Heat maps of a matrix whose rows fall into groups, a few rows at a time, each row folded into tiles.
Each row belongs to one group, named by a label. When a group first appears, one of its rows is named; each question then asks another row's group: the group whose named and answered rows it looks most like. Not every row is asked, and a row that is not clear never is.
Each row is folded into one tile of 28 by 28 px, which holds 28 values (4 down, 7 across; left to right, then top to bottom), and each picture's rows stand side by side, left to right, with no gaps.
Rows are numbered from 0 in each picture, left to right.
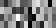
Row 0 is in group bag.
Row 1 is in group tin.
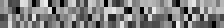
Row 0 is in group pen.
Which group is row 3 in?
tin
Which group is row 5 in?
tin
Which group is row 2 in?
bag
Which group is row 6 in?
pen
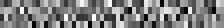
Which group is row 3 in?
pen
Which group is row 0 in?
bag
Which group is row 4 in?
bag
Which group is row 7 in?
pen
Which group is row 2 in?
pen
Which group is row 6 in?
bag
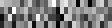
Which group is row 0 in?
tin
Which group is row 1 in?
pen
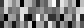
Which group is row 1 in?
pen
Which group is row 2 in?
tin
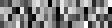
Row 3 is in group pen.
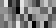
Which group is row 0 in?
pen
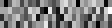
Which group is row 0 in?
bag
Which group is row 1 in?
bag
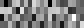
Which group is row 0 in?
bag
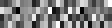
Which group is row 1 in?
bag
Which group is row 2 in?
pen
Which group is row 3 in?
pen
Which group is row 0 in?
bag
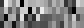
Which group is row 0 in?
tin
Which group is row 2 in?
pen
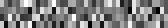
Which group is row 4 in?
pen
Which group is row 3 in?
pen
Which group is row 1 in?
pen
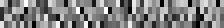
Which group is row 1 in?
pen
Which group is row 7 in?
tin
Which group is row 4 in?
pen
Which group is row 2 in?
bag
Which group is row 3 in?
bag
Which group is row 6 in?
tin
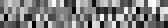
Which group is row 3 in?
pen
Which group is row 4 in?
pen
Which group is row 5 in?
tin
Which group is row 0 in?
tin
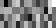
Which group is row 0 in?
bag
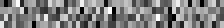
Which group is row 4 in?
tin
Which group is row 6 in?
tin
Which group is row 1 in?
pen
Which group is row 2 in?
pen
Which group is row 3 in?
tin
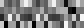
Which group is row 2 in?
pen
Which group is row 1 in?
pen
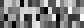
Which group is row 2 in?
tin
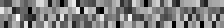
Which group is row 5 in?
bag
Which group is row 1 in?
tin
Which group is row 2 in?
bag
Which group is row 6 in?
pen
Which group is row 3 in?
bag
